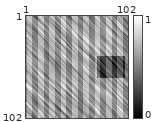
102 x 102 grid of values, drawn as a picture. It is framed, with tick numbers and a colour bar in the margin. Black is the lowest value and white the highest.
Stripes: upright, repeating 9 times. Odd patch: lower, in the middle right. Slope: none. Average level on the scale: 60%. Ninth with the lowest average: middle right.
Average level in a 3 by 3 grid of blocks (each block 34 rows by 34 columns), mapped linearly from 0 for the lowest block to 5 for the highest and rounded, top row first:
455 | 450 | 445
